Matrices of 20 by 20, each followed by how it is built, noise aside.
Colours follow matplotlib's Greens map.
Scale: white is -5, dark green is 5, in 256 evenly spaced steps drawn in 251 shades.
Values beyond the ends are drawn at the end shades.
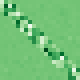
banded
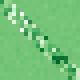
banded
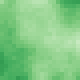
smooth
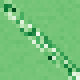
banded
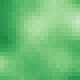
smooth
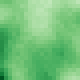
smooth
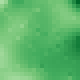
smooth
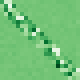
banded
